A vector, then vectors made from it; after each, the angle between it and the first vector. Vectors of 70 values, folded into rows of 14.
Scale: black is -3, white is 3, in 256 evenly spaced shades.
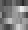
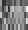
partly aligned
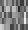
orthogonal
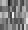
orthogonal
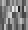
orthogonal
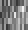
partly aligned
